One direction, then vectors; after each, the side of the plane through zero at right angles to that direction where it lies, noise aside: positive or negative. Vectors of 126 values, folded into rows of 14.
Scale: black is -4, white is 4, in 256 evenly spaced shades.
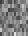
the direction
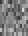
positive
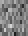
negative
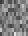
positive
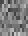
positive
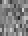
positive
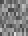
positive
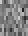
negative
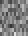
positive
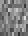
negative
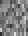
positive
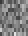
positive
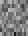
negative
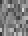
positive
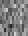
positive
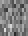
negative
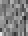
negative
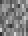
positive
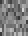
positive
